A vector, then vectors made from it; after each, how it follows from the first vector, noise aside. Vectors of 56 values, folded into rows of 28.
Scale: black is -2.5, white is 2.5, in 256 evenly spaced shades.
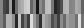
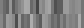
shrunk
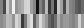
sign-scrambled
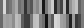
reversed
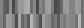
shrunk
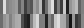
reversed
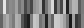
reversed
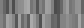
shrunk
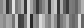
sign-scrambled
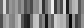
reversed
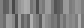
shrunk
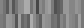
shrunk
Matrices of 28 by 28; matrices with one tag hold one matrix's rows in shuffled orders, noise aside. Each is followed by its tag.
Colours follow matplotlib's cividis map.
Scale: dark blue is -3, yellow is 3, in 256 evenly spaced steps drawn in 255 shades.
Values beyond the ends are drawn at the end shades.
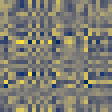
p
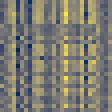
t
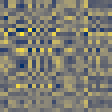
p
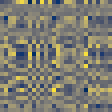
p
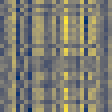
t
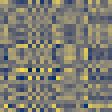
p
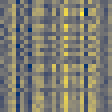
t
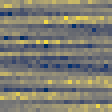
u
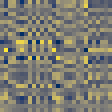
p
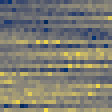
u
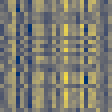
t
